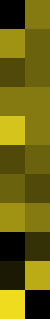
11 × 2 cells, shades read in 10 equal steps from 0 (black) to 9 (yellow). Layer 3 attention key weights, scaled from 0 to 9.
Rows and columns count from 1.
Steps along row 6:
up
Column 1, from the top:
0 6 3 5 8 3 4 6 0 1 9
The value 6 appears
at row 2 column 1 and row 8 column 1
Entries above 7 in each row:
0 0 0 0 1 0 0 0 0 0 1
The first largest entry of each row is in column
2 1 2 1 1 2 1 1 2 2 1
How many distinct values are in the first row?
2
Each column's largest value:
9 7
